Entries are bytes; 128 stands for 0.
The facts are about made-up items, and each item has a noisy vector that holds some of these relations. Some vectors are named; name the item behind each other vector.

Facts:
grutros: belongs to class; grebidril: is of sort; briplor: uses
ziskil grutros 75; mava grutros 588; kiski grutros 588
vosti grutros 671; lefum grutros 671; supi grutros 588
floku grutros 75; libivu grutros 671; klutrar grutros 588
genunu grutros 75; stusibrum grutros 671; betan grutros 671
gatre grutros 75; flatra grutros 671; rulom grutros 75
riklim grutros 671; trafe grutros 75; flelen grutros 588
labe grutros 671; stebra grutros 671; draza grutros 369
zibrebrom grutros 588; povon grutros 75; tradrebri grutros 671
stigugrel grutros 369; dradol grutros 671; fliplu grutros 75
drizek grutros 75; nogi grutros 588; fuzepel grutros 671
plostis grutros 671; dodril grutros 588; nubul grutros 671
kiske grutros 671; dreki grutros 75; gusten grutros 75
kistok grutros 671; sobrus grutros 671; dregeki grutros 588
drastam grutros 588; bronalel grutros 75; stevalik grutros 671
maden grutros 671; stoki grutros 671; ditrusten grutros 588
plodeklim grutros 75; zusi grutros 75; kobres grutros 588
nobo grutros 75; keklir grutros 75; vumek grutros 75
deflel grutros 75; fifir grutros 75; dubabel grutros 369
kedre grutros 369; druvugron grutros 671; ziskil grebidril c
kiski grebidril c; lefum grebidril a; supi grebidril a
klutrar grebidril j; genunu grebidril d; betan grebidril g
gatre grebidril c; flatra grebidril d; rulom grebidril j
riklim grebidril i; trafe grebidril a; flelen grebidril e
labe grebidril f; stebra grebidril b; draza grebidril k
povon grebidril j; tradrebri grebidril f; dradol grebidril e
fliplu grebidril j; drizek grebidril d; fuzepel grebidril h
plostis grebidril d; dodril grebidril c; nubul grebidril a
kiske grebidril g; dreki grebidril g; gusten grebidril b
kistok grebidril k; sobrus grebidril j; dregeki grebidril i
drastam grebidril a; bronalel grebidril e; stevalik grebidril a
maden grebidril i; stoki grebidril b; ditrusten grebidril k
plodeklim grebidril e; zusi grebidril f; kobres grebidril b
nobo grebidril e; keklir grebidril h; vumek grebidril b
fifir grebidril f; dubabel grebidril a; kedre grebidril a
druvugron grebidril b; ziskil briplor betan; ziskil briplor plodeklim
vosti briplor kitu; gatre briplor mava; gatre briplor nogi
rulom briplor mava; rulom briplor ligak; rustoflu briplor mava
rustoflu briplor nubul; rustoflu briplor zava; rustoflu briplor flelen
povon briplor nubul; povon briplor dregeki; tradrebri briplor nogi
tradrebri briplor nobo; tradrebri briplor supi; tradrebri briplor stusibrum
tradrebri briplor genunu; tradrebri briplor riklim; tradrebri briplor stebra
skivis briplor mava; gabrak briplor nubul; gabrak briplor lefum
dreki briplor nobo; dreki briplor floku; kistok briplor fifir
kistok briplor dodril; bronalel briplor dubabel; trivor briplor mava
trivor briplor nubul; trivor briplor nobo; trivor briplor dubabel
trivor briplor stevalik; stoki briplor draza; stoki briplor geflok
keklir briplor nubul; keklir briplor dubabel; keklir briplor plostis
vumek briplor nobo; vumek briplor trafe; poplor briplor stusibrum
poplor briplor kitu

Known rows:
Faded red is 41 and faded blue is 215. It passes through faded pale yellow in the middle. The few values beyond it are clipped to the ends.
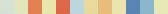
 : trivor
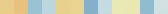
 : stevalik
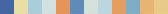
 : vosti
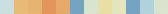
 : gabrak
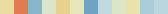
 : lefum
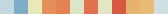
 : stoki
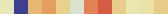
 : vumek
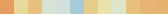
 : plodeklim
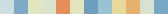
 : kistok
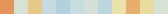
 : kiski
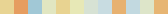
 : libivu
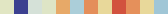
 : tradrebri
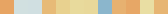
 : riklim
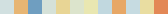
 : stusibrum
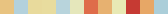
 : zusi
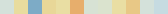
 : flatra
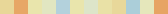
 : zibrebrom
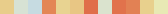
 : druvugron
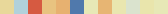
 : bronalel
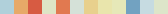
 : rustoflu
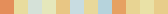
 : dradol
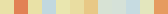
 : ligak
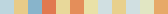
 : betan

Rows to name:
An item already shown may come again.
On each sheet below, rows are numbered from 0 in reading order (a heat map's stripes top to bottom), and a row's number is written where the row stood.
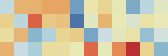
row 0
gabrak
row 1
bronalel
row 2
stevalik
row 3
labe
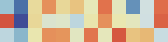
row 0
dreki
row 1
nobo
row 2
stoki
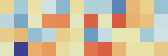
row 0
draza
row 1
stoki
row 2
stevalik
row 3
vumek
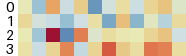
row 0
ziskil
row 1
trafe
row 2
gatre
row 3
gusten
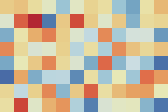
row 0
stigugrel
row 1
mava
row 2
povon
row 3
dradol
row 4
keklir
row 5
kitu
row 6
kobres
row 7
nubul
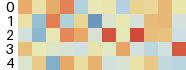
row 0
dregeki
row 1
ziskil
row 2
stoki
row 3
floku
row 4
plostis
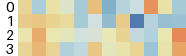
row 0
ditrusten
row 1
dubabel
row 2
deflel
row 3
nogi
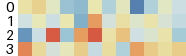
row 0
kedre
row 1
klutrar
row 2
rulom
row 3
dradol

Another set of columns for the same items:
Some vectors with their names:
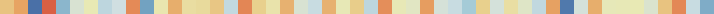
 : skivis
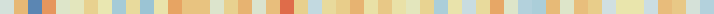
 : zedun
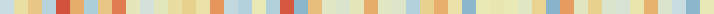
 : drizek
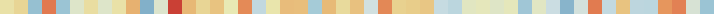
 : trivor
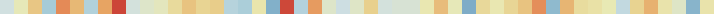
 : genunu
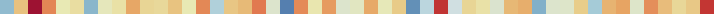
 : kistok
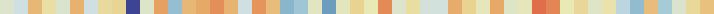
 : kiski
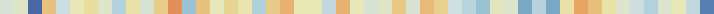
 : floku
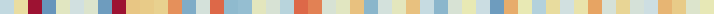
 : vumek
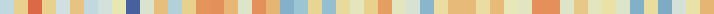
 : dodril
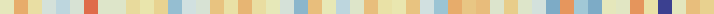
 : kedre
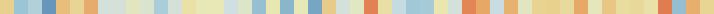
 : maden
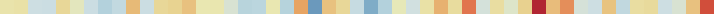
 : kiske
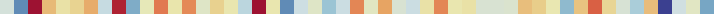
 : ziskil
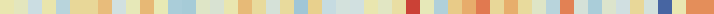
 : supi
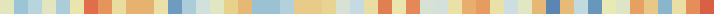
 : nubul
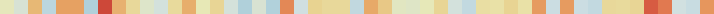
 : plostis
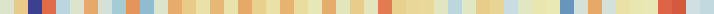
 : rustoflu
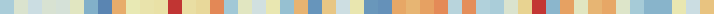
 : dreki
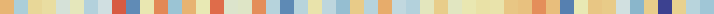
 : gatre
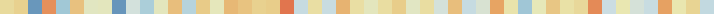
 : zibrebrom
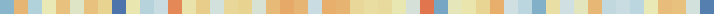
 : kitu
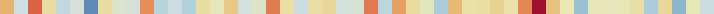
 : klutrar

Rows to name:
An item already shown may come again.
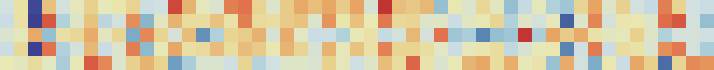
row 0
gabrak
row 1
rustoflu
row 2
plodeklim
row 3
rustoflu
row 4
stevalik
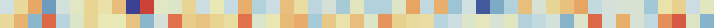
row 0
nobo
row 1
trivor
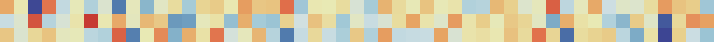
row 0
mava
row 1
trafe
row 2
gatre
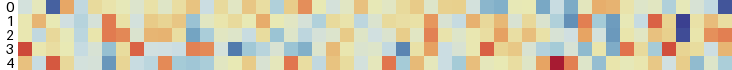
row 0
floku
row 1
kedre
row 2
stevalik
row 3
tradrebri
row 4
klutrar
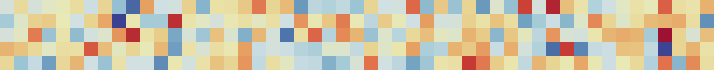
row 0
flelen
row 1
vosti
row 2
stoki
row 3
dubabel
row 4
dregeki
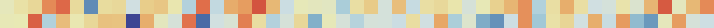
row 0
ditrusten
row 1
bronalel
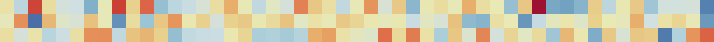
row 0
povon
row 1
stigugrel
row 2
lefum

